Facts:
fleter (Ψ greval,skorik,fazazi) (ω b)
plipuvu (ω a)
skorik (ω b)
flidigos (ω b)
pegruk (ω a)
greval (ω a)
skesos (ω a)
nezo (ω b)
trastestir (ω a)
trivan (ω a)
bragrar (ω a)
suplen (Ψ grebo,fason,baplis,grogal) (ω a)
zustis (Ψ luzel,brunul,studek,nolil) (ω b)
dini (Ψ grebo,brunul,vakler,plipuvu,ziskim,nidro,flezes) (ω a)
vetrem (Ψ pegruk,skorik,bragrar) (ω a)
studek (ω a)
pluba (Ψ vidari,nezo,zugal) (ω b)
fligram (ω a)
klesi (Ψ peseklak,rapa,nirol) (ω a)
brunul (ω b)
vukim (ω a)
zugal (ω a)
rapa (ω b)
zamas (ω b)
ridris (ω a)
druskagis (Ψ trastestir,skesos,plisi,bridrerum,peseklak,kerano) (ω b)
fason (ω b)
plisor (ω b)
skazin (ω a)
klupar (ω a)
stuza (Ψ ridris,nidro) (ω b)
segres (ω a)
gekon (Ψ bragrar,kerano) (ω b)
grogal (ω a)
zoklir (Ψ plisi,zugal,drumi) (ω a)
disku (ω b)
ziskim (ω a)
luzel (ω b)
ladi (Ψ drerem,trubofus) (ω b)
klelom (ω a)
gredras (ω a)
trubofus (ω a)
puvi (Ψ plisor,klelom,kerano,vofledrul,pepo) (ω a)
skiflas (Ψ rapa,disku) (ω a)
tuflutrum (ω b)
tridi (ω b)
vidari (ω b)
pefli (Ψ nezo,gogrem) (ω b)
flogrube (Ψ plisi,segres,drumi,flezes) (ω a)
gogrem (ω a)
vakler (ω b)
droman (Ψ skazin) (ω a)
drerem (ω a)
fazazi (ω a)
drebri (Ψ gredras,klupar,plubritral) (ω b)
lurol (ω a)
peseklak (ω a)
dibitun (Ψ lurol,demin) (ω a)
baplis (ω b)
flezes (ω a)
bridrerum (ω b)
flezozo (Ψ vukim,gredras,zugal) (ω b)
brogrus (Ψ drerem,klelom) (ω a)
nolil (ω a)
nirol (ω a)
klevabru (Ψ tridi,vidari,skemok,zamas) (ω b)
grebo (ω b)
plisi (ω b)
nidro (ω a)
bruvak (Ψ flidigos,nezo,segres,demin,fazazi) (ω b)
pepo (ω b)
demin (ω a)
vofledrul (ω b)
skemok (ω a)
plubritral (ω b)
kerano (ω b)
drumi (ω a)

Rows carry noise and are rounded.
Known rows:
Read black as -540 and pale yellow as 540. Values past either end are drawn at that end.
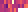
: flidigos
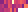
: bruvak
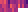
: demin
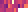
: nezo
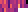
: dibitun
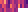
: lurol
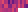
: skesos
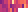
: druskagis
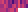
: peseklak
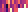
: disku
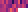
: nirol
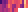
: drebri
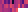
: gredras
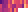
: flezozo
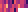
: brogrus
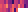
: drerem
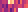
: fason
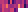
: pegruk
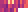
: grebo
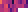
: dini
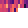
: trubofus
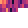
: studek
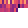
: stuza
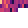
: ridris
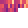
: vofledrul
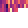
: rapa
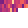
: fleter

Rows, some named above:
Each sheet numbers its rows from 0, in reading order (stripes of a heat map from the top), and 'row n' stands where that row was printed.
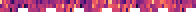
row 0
ridris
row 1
drumi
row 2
trubofus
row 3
plubritral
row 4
trubofus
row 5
gekon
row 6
klelom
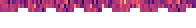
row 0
fazazi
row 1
puvi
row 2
suplen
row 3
vetrem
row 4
tuflutrum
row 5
zugal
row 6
grogal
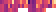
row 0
kerano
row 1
plubritral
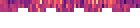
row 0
segres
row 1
skorik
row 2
lurol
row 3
vakler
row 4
skazin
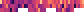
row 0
ridris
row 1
gekon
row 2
luzel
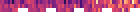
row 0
vukim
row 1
segres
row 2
greval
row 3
plisi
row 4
ladi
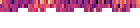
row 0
nidro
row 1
ladi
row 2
droman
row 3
skiflas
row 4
luzel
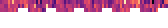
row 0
tuflutrum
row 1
vetrem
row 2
segres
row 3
demin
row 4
bridrerum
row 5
klupar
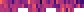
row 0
flezes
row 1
dini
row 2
gogrem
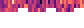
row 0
pefli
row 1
klesi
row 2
zustis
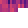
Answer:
fazazi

